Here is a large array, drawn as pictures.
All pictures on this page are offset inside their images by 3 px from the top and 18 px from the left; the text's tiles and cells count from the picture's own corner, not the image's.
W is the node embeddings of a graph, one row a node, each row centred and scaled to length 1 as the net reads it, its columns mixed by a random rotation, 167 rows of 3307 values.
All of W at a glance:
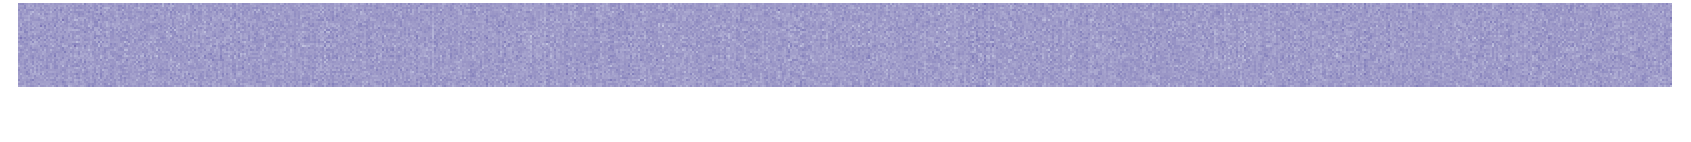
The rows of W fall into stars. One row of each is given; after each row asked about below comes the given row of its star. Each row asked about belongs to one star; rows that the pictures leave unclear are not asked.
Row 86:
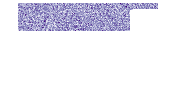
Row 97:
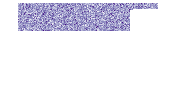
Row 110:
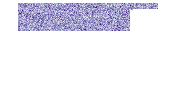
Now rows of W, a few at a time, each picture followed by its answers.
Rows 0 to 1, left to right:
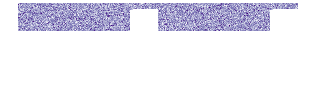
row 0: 86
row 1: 86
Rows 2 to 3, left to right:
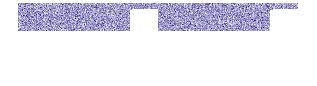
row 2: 110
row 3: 97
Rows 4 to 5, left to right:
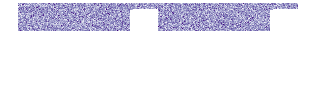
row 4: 97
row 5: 86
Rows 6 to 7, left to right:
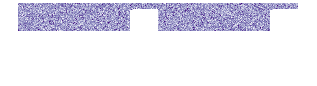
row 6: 110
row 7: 86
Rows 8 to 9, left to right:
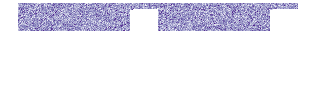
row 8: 97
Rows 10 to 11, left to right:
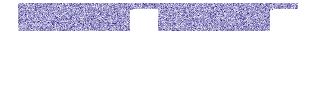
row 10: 86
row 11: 97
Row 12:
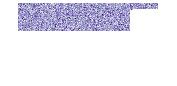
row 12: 110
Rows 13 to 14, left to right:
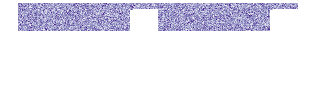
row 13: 110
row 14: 86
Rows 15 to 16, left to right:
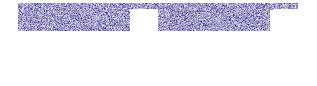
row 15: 86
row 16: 97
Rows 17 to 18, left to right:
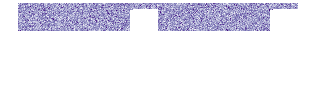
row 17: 97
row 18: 97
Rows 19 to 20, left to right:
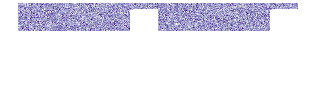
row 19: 86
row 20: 86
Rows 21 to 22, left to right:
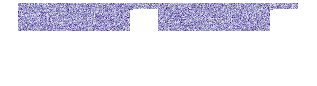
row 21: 97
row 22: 97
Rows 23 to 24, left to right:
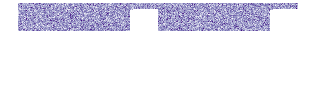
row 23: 86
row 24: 97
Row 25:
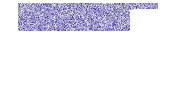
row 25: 86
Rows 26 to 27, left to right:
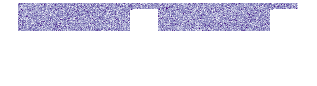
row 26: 110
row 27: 97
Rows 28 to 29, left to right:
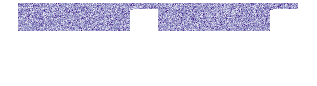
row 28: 110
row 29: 97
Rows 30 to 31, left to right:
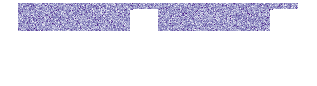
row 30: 110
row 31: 97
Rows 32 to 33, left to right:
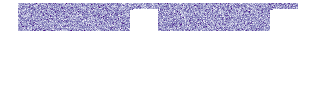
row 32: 97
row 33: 110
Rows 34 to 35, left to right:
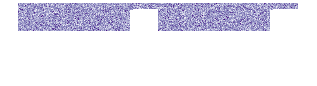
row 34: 110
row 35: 110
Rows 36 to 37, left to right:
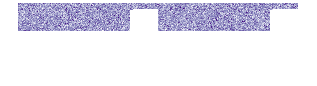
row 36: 110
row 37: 86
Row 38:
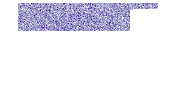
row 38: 86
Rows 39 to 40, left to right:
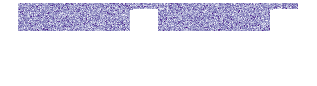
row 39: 97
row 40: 86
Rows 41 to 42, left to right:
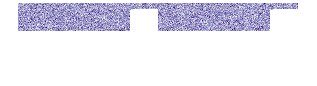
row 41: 86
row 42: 110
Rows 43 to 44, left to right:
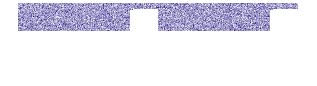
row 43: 97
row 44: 86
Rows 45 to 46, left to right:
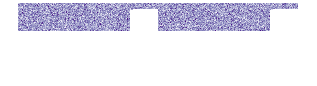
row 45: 110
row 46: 86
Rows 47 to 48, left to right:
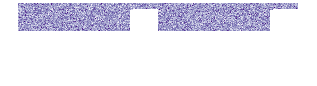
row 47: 86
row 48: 97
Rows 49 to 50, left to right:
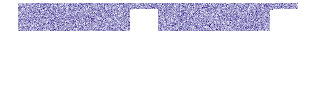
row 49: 86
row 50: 97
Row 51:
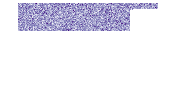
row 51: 97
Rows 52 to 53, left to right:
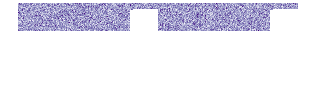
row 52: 110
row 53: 110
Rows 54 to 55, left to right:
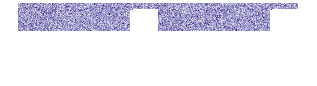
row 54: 97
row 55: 110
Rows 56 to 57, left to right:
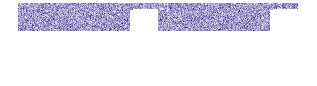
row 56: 97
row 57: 86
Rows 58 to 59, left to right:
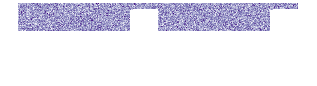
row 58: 86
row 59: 86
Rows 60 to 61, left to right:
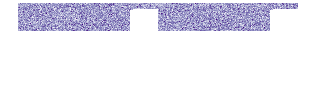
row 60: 97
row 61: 86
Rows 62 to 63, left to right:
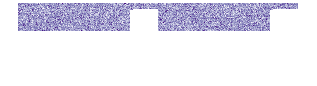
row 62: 110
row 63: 86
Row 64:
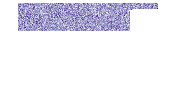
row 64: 110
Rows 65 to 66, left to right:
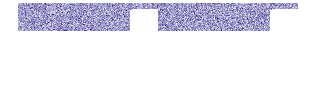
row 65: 86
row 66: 110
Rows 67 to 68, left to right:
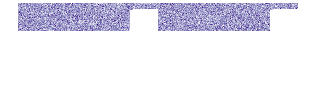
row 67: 110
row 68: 97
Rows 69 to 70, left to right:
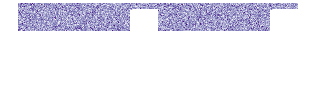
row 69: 110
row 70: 110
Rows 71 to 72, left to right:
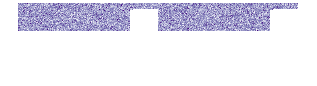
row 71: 97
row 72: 97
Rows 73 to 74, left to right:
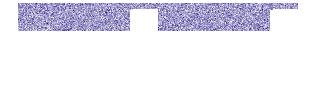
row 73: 86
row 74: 110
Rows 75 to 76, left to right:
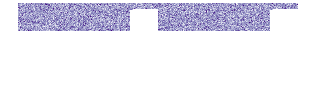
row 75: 86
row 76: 110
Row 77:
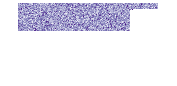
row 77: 97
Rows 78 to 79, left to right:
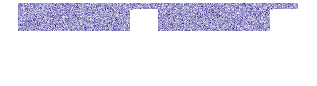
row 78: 110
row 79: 110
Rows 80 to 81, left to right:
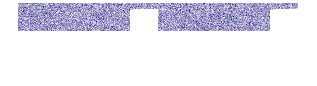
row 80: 97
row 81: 86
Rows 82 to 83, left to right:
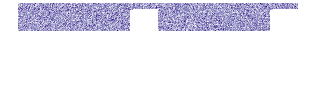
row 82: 97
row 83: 86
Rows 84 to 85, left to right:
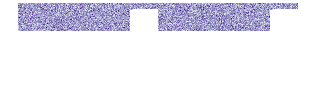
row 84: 86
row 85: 86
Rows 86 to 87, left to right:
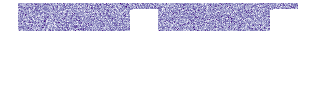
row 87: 86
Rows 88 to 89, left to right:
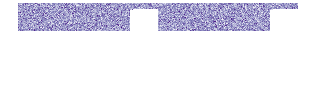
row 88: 97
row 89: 86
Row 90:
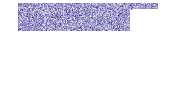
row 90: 110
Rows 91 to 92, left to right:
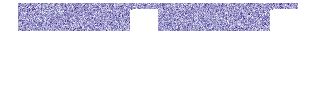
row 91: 110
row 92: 97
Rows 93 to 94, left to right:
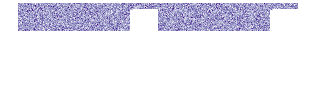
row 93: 110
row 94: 110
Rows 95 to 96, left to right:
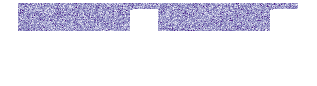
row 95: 110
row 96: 97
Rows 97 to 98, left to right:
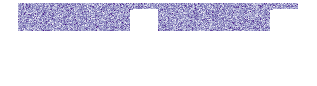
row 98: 110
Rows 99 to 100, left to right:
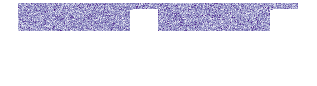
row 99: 86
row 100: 110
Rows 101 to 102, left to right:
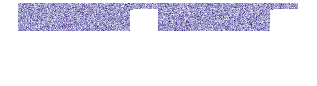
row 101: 97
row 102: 110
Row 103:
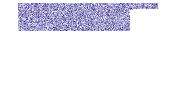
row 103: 86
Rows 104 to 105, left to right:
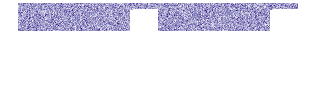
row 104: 110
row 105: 110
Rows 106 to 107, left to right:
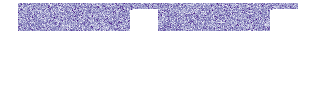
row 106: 110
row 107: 110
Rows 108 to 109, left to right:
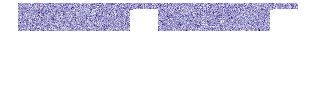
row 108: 97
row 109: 110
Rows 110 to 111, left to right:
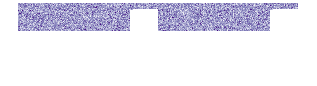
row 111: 110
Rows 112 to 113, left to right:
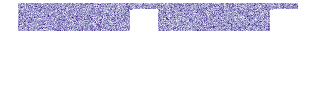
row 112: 86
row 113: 86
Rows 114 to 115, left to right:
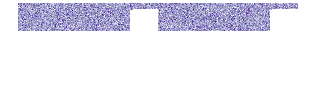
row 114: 110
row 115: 86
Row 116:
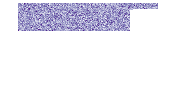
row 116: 110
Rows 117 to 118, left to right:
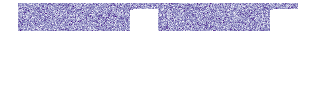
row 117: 97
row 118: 86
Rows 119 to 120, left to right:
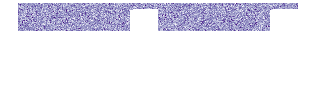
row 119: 110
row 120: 86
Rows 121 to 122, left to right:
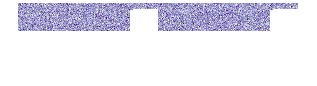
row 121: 97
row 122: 110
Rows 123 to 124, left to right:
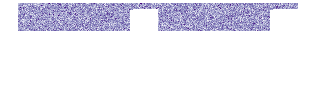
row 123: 97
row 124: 86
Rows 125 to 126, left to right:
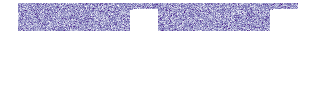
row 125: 86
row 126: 97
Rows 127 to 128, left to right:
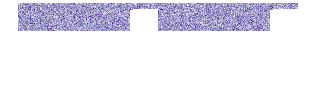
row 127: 97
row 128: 110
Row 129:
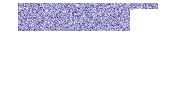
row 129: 110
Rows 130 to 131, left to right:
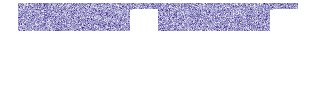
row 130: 86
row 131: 110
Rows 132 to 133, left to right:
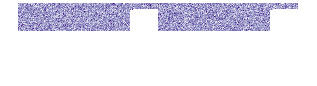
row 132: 97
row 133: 110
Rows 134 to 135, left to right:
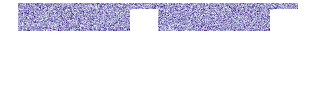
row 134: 86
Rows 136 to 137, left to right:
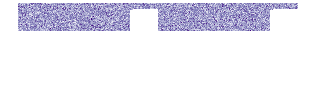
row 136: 86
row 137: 97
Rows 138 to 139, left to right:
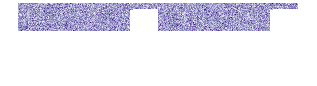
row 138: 97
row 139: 110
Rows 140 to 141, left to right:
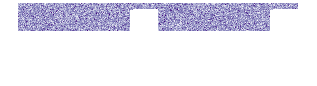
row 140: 97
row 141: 86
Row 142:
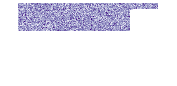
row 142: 86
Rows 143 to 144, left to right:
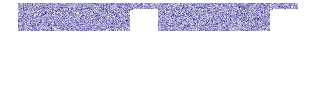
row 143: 97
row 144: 97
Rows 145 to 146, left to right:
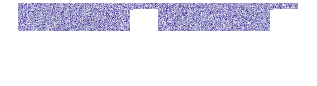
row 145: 86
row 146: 97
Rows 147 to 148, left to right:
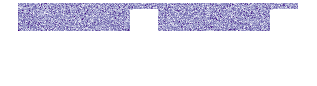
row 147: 110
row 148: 86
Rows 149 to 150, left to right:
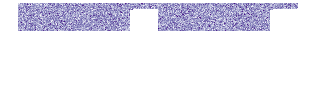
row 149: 97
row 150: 97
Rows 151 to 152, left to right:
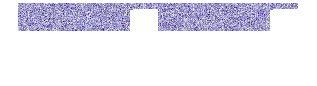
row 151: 97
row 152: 110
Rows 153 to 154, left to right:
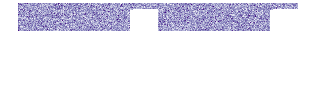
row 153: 110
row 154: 86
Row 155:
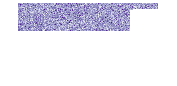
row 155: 110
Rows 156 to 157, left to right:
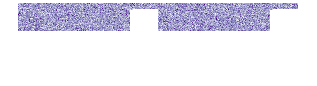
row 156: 110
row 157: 86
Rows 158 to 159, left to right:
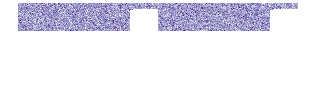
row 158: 97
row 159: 97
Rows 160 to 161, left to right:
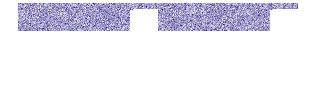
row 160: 97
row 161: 110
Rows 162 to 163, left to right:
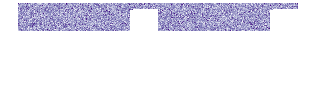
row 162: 97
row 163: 110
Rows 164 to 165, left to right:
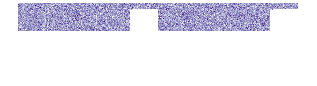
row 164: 110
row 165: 97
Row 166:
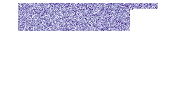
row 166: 97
